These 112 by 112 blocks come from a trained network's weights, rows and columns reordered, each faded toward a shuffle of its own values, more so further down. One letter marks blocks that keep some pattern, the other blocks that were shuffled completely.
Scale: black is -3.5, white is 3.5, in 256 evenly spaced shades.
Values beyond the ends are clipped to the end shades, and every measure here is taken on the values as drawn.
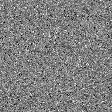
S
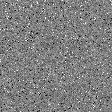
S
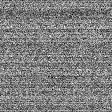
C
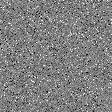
S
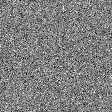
S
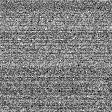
C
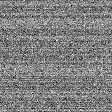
C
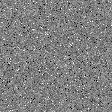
C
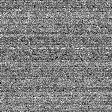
C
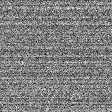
C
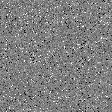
C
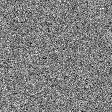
S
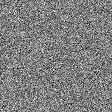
S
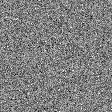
S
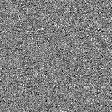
C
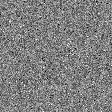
S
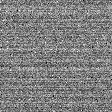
C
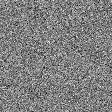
S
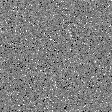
S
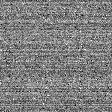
C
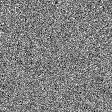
S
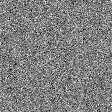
C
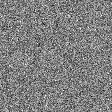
S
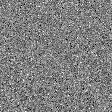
S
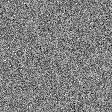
S
